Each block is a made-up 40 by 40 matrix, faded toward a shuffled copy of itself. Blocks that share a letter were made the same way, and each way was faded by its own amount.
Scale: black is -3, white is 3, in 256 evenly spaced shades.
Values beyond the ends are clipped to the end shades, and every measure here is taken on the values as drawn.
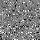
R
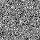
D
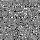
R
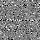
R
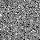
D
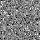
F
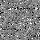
R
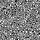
D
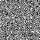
F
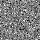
D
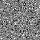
F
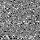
R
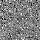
F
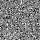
D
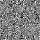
F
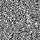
F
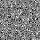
F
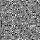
F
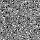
D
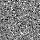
D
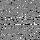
R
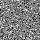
D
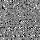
R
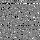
R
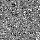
D
